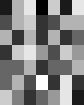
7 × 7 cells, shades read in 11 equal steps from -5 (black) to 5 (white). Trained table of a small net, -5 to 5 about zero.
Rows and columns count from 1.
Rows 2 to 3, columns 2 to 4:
2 3 -3 / -3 2 -3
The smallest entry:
-5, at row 1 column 4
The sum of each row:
0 2 -4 7 -3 2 0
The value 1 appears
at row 4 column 4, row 4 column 7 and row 7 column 5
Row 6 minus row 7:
-4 2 1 6 -4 0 1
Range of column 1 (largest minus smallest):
7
